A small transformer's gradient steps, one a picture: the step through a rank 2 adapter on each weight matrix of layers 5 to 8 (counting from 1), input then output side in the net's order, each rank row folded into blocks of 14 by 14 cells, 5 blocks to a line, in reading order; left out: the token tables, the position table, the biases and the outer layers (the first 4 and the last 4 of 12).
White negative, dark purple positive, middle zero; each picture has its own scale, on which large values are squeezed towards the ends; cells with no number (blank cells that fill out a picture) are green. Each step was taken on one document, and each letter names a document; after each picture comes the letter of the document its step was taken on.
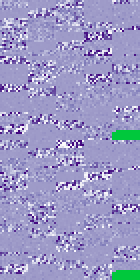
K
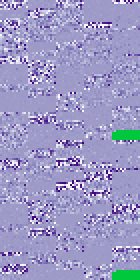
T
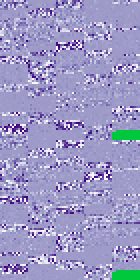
T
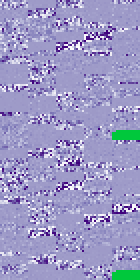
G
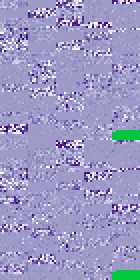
K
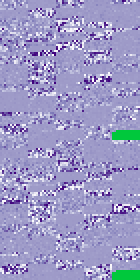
G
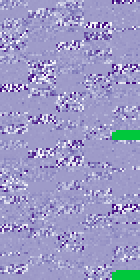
K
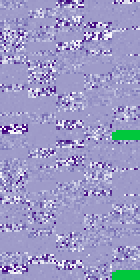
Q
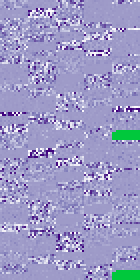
T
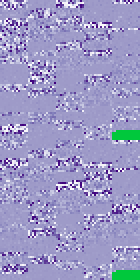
T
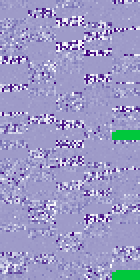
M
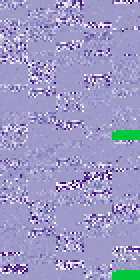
T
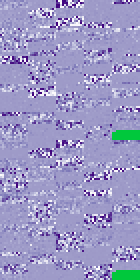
G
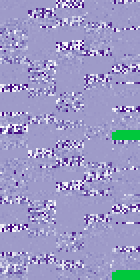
M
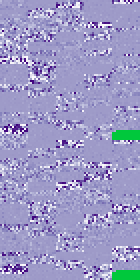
T
